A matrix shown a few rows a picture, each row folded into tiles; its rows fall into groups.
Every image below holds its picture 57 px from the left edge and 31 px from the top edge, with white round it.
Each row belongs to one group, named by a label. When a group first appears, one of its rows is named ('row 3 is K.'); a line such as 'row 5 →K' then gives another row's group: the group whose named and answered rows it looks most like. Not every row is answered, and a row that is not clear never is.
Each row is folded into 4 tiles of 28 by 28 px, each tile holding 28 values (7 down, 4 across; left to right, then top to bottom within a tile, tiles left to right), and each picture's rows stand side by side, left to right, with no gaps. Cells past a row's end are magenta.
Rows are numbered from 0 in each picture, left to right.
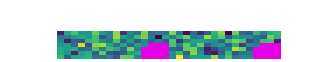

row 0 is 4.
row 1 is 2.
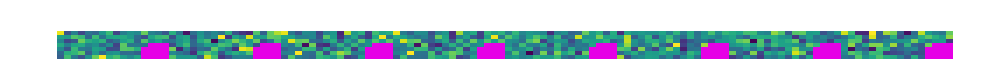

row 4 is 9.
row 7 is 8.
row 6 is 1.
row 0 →2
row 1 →8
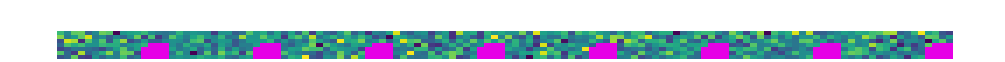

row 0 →1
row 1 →9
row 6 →8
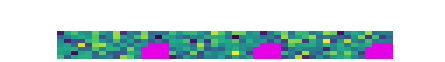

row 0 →4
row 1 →1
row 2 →1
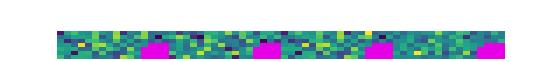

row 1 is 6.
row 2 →4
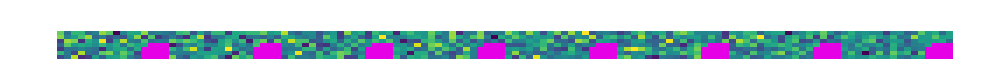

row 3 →4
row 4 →8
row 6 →1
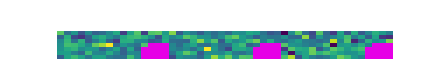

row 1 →2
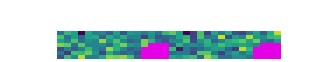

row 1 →8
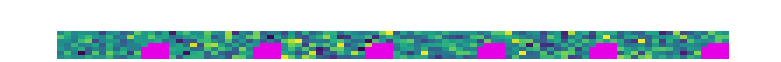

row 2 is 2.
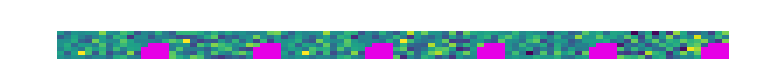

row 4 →9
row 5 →8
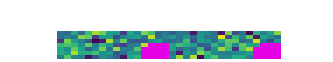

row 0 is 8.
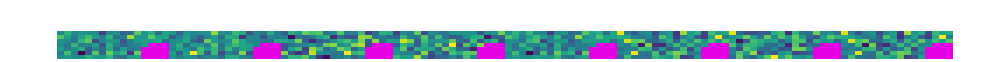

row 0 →9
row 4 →9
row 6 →2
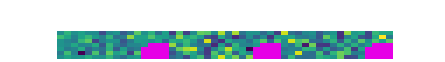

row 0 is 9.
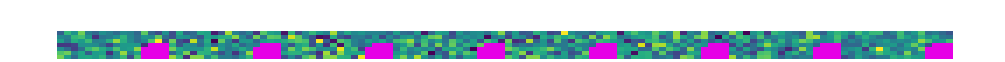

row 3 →2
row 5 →4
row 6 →8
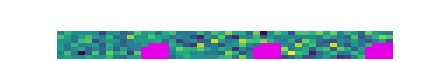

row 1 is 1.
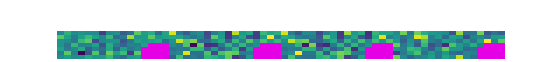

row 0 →9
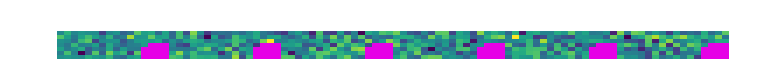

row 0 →9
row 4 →6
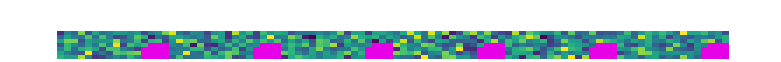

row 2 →6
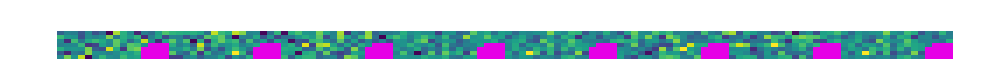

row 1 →1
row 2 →4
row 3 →9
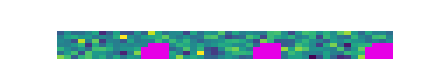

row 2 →8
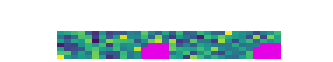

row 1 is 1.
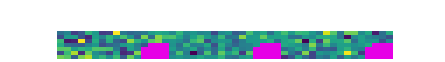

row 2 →1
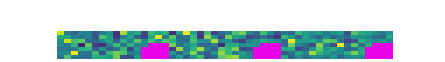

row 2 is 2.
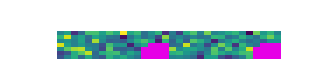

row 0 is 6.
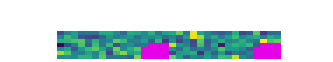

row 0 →6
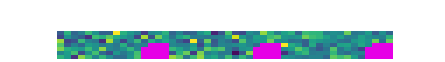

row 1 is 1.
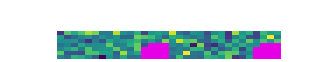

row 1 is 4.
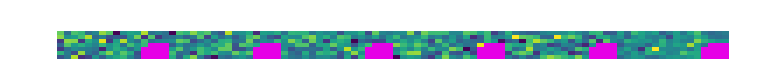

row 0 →1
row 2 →1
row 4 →2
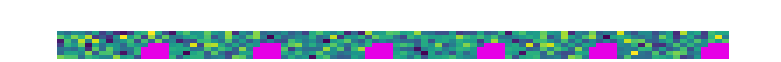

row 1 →4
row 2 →8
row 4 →4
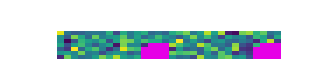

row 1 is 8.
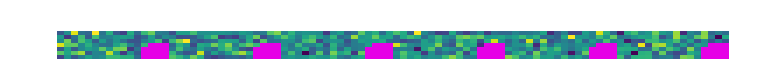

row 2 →9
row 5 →4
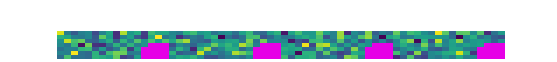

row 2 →4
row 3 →1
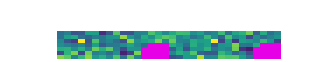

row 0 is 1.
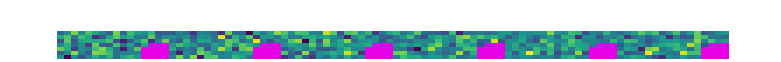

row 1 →8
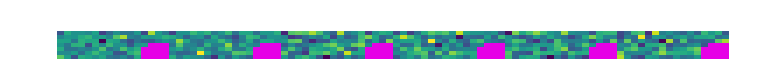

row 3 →6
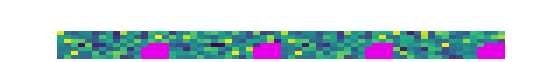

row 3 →8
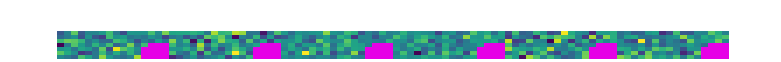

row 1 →1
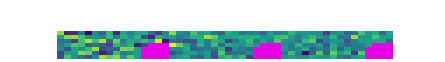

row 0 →2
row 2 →9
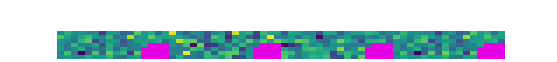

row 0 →9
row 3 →9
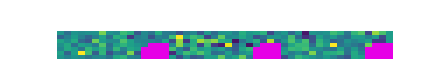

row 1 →2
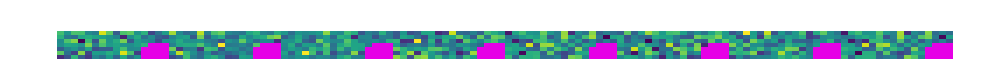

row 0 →1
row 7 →4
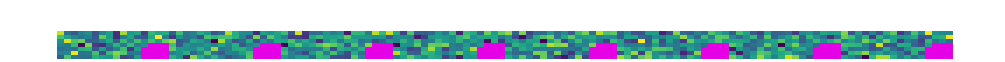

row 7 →2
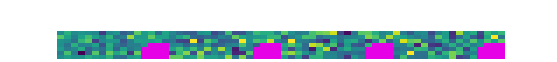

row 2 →8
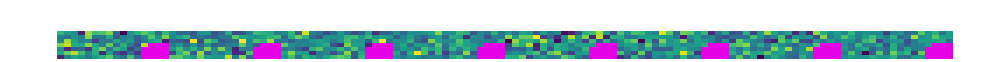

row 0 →8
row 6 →8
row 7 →9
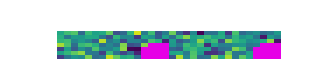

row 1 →2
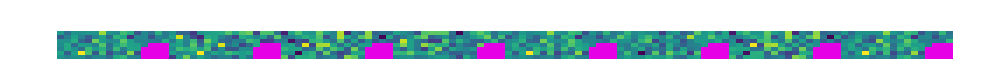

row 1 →6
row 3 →8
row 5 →9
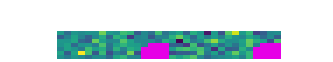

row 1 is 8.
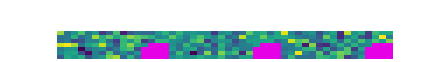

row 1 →9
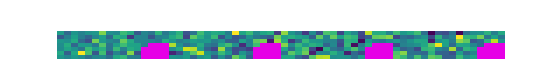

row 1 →6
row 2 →2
